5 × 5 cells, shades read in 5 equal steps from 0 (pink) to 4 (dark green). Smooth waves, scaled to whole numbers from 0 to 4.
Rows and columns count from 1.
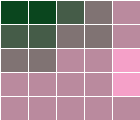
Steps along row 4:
same same same down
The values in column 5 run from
0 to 1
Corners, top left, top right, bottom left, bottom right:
4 1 1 1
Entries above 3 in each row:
2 0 0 0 0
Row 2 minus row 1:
-1 -1 -1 0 0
